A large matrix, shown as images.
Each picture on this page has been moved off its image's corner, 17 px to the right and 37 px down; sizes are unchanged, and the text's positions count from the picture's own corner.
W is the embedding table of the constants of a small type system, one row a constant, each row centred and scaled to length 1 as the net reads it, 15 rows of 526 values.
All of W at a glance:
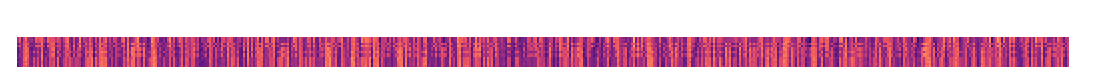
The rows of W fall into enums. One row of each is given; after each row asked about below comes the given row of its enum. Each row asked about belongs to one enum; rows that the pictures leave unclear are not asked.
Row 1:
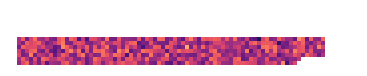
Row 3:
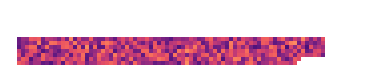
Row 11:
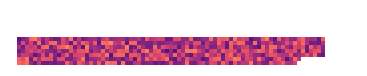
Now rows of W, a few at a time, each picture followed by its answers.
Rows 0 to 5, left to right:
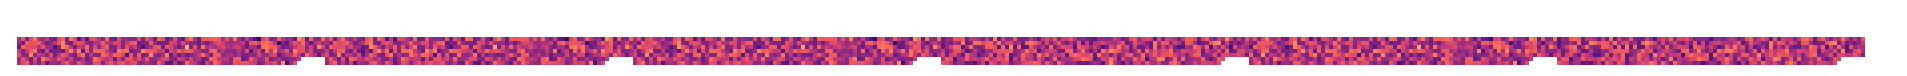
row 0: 1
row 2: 1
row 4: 1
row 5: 3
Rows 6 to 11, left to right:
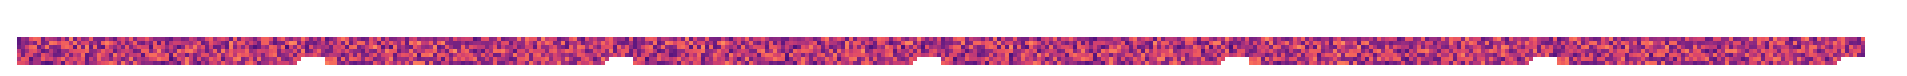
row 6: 3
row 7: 11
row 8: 3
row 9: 3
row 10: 11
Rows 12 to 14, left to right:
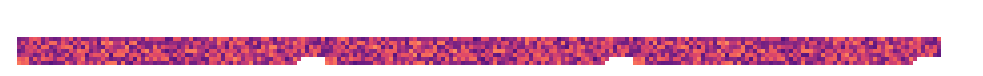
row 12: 11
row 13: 11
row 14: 11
